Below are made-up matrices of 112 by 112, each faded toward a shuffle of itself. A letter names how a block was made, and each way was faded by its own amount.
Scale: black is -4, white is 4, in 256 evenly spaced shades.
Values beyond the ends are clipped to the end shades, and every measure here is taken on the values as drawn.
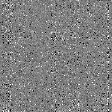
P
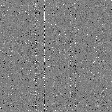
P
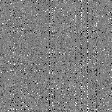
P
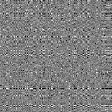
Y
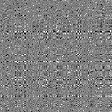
Y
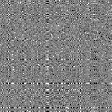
Y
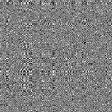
Y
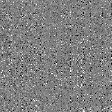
P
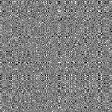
Y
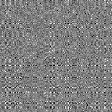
Y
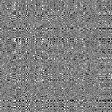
Y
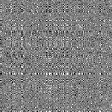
Y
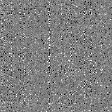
P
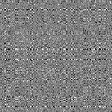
Y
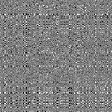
Y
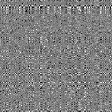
Y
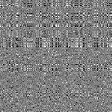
Y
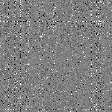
P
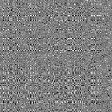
Y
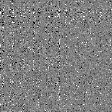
P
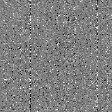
P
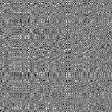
Y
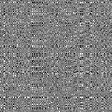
Y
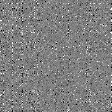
P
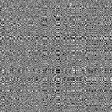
Y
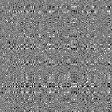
Y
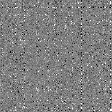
P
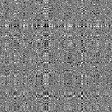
Y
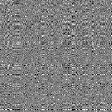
Y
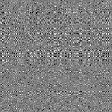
Y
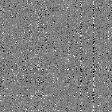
P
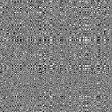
Y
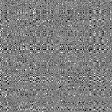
Y
